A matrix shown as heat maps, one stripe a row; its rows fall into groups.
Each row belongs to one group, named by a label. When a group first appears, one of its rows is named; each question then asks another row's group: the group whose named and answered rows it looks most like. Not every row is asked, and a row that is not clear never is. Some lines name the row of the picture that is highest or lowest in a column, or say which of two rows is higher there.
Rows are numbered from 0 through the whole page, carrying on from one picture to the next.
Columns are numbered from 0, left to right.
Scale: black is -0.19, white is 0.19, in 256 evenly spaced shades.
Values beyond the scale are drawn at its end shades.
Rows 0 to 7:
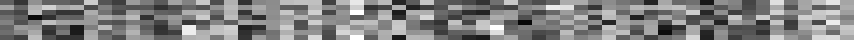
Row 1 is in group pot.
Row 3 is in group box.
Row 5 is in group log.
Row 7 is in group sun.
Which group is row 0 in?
sun
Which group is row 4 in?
pot
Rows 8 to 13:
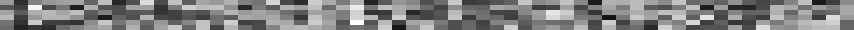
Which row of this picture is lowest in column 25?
13
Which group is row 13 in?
box
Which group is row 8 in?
pot
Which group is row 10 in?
pot
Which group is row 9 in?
sun
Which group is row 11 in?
pot
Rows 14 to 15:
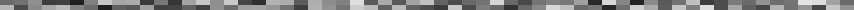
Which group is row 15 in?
pot
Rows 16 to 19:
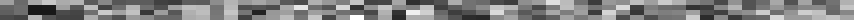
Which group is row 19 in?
sun
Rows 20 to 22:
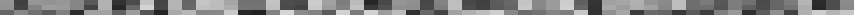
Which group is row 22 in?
log
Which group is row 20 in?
pot
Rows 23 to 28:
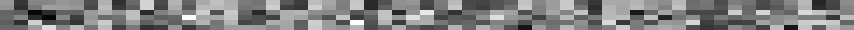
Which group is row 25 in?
box
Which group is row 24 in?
pot
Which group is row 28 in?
pot
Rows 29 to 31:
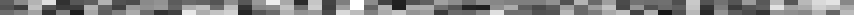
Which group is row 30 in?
sun
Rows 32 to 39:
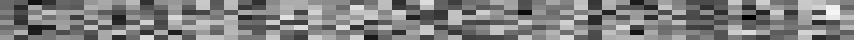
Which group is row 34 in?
pot
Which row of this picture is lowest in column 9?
36
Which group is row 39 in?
pot
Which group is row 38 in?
box
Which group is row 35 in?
log
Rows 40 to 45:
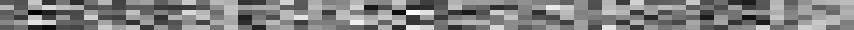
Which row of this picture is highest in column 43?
45
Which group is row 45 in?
box
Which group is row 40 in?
log
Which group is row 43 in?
sun
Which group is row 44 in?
log
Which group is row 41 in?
pot
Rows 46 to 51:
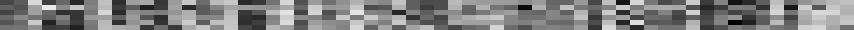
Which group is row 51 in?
box
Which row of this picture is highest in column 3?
47
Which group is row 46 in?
log
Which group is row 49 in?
log
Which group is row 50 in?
log
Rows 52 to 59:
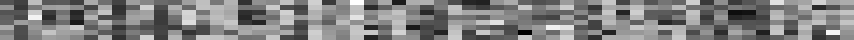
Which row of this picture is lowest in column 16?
58
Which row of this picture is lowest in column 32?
52
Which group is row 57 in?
pot
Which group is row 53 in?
pot
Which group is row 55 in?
sun
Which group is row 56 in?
log
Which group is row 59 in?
pot
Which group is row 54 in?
log
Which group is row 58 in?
pot
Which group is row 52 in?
sun
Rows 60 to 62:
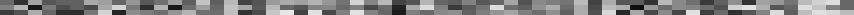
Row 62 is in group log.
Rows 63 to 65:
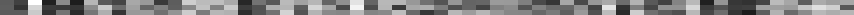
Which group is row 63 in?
sun
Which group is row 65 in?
log
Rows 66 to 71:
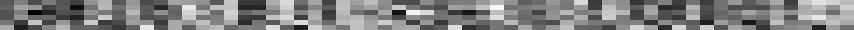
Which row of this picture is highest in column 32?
71
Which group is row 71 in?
pot
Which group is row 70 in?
sun
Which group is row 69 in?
log
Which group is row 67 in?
log
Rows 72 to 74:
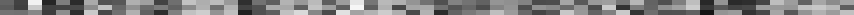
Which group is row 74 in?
sun
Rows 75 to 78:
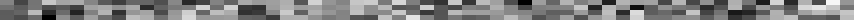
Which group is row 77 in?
log
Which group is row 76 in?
box
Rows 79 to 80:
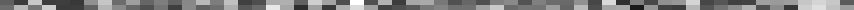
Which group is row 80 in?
log
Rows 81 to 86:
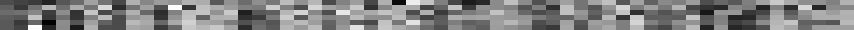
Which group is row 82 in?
pot
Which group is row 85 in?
sun
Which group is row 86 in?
sun
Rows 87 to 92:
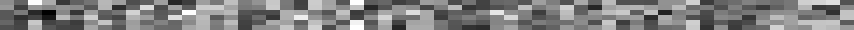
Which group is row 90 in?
sun
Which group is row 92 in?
sun
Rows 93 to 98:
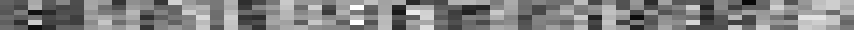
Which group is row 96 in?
box
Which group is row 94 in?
sun
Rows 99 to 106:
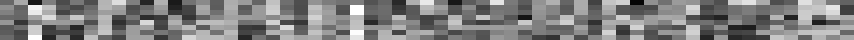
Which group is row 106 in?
sun
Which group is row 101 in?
box
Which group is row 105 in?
box
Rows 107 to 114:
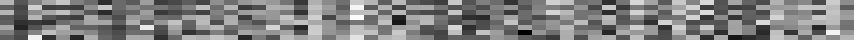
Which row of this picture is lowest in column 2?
111
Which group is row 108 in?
box
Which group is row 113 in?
pot
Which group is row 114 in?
sun
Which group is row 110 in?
sun
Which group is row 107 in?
pot
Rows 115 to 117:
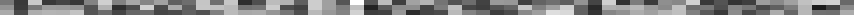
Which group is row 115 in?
box
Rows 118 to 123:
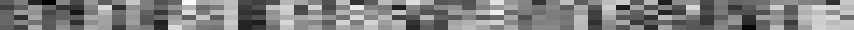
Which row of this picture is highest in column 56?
118
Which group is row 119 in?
log
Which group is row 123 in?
log
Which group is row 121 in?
box
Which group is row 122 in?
log
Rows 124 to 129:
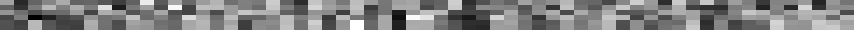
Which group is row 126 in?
box
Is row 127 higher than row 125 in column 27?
Yes
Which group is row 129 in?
sun
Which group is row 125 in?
pot
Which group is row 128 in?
sun
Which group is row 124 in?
pot
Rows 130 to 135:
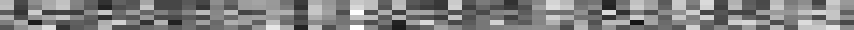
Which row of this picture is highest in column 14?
132
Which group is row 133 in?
pot
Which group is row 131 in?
pot
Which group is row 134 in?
box
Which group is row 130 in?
pot
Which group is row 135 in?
log
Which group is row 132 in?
box
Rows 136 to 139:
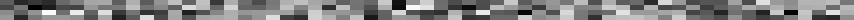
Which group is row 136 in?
box
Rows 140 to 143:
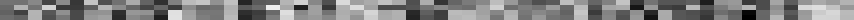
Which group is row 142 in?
log
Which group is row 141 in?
log
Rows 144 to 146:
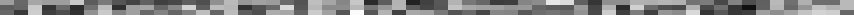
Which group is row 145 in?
log
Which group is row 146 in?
box
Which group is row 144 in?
pot
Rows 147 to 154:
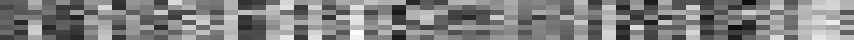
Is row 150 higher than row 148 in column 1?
Yes
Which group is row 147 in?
log
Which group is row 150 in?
sun
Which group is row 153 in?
box
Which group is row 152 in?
log
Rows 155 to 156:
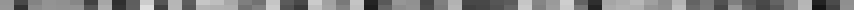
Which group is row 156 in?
pot
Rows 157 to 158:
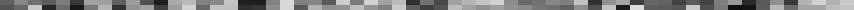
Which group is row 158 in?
log
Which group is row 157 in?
log
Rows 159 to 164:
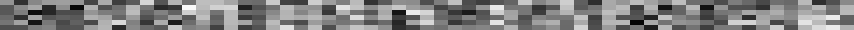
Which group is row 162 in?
box
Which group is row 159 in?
pot
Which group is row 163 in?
box
